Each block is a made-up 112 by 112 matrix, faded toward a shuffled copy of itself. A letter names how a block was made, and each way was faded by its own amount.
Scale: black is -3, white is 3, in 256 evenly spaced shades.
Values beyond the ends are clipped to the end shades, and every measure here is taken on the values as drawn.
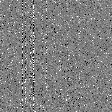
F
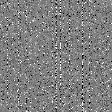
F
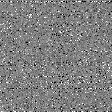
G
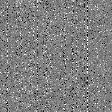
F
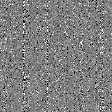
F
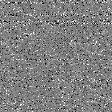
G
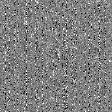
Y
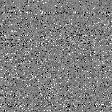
G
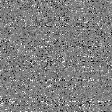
G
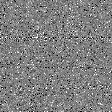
G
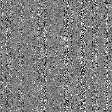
Y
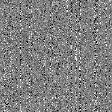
Y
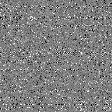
G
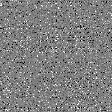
G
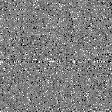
G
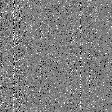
F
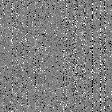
F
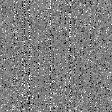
F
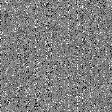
F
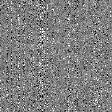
Y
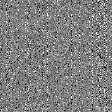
Y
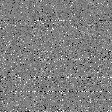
G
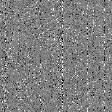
F
